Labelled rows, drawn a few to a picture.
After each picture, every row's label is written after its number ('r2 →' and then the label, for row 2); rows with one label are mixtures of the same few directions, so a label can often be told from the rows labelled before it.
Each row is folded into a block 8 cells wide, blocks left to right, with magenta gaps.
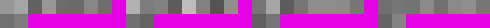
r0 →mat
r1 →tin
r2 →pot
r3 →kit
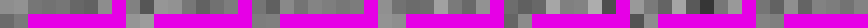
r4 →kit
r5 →pot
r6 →mat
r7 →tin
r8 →kit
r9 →kit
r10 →mat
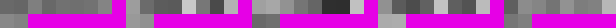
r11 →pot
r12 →tin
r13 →kit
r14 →tin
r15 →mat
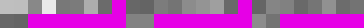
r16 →pot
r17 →kit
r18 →kit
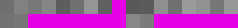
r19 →tin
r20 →mat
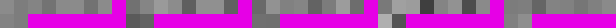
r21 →tin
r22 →tin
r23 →tin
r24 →kit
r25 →tin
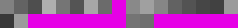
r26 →kit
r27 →kit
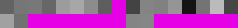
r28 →kit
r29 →tin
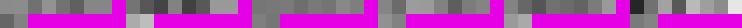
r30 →kit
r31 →tin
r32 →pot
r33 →pot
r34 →tin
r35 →mat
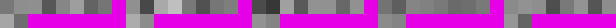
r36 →kit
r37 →pot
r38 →mat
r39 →pot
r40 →kit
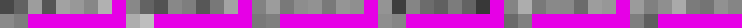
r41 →mat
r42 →tin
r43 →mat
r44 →mat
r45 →mat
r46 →pot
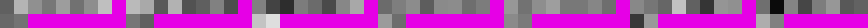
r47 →mat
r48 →mat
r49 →tin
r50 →kit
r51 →pot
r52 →kit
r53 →mat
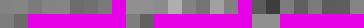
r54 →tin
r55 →pot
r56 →pot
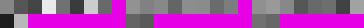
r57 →kit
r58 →tin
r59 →kit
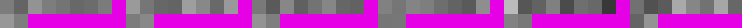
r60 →pot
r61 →tin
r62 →mat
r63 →kit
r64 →mat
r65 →kit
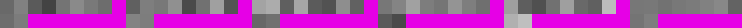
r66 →pot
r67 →tin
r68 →mat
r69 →tin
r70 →tin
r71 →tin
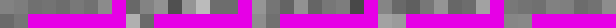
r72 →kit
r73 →kit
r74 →mat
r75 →tin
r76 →tin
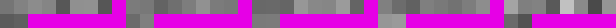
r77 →tin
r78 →pot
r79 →kit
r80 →tin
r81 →tin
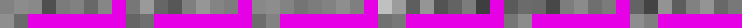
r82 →kit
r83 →pot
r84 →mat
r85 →mat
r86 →pot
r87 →mat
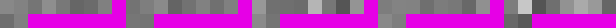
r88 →kit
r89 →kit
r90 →tin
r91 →kit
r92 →pot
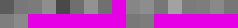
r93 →tin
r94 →pot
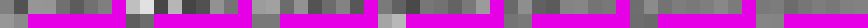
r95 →pot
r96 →mat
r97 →mat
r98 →tin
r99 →pot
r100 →pot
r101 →tin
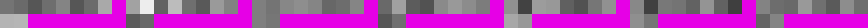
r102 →tin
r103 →mat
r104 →pot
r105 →pot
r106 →pot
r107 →mat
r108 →kit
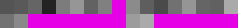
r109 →pot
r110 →tin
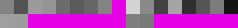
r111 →pot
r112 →mat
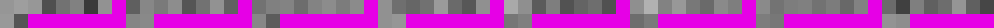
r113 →kit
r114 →tin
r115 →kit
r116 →tin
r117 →mat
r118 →mat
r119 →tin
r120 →mat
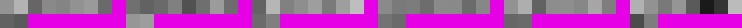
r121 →pot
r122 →tin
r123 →mat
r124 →tin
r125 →pot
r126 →kit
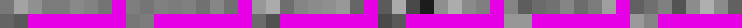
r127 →tin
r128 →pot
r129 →pot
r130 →pot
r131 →tin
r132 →kit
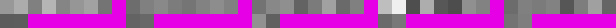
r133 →pot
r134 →tin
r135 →kit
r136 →mat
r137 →tin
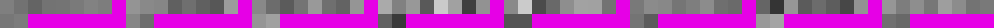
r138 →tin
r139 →kit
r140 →tin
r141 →tin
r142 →pot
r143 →tin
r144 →pot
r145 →tin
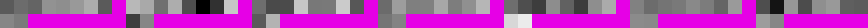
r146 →kit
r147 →kit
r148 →kit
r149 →mat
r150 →tin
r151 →tin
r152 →mat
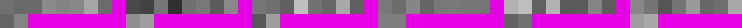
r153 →kit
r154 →pot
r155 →kit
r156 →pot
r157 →mat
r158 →tin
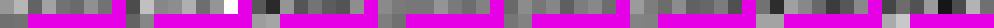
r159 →mat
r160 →mat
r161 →pot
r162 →tin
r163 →tin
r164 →mat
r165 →pot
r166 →tin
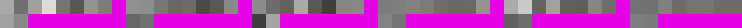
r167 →pot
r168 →kit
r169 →kit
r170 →kit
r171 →mat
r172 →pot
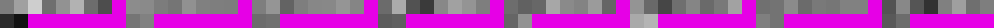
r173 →tin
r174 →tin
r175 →pot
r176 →pot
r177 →kit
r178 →tin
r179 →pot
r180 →pot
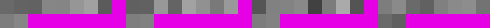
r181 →kit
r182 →mat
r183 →tin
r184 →pot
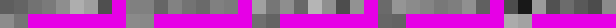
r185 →kit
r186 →tin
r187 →tin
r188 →tin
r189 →pot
